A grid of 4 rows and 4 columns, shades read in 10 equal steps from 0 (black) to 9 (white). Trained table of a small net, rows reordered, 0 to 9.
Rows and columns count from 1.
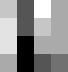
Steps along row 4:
down up up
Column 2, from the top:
3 3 0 0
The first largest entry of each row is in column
3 1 1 1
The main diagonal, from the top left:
7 3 6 4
